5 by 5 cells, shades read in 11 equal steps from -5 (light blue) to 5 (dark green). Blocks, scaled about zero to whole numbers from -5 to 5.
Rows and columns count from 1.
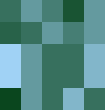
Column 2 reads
-1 2 -1 -1 -1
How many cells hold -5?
2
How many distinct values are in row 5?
4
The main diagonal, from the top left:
2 2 2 2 2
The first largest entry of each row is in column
4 1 3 3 1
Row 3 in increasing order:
-5 -3 -1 2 2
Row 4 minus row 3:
0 0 0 0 0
